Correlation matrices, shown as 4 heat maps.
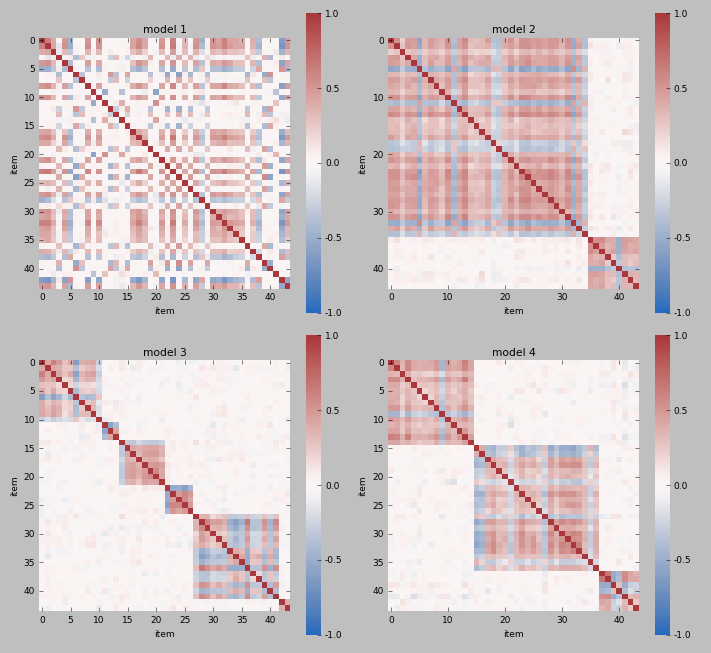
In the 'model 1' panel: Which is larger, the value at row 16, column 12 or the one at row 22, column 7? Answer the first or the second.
the second
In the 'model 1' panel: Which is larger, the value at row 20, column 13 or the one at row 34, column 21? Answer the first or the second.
the second
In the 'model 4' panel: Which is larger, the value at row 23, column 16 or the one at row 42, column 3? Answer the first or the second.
the second
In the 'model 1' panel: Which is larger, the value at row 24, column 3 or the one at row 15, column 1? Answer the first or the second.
the first
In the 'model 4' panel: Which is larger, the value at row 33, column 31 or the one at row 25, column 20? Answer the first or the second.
the first
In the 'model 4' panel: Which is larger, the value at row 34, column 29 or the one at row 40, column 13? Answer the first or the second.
the first
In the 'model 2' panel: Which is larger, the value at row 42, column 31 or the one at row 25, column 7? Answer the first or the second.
the second
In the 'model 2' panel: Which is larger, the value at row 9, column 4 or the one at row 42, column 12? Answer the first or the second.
the first
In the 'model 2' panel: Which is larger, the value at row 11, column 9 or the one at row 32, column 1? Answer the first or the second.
the first
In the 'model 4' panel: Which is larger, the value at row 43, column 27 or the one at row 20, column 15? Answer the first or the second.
the first
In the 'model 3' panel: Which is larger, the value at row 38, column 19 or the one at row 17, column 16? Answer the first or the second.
the second
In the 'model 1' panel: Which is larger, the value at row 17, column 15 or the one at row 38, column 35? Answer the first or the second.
the first
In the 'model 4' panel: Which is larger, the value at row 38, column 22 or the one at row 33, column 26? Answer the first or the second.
the second
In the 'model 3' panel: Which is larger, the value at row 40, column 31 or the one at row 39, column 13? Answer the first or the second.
the second
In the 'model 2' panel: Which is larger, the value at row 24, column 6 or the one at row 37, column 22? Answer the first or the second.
the first
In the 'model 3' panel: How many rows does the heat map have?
44
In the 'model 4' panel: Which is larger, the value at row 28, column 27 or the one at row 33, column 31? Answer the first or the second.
the second
